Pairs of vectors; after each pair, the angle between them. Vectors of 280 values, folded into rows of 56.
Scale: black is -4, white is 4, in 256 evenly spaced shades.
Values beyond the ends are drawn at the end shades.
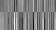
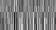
nearly opposite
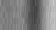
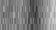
nearly parallel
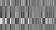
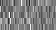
partly aligned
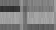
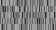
orthogonal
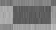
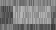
nearly opposite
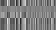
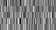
partly aligned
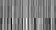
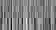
nearly parallel
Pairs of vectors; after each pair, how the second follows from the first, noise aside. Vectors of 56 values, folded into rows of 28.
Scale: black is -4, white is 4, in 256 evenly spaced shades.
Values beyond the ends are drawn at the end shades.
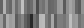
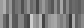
sign-scrambled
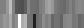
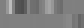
partly zeroed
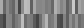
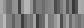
sign-scrambled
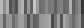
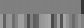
partly zeroed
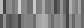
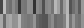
negated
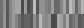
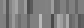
partly zeroed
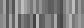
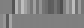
partly zeroed
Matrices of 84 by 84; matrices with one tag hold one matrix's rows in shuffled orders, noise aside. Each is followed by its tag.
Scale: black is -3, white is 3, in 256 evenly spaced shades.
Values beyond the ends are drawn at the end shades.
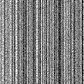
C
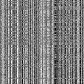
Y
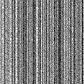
C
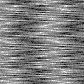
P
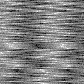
P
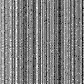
C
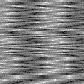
P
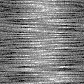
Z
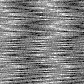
P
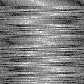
Z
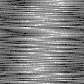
Z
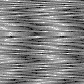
P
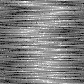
Z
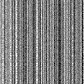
C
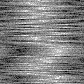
Z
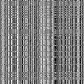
Y
